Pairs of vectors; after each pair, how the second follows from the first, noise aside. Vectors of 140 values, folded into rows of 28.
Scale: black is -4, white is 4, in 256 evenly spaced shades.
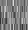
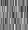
reversed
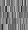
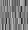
reversed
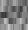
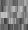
negated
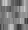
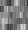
reversed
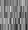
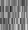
negated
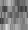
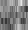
reversed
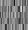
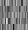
reversed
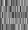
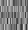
reversed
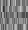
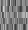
negated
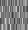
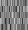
negated
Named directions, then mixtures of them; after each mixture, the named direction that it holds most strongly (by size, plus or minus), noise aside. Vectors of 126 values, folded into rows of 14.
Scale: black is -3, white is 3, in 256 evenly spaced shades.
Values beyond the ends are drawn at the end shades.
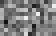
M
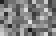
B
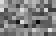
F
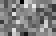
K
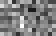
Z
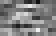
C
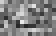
F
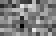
Z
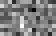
Z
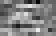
C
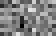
Z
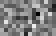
M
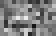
M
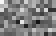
F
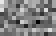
F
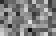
B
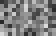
B
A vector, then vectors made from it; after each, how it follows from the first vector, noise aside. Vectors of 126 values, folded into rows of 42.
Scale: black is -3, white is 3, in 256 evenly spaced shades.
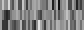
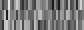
sign-scrambled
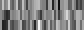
copied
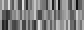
copied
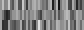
copied
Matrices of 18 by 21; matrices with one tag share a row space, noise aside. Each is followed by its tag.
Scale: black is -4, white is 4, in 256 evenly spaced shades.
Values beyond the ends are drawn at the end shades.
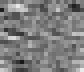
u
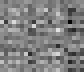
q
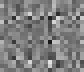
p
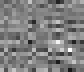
q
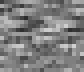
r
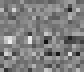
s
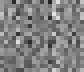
p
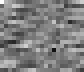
u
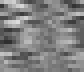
u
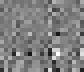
p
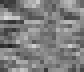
u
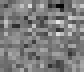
q
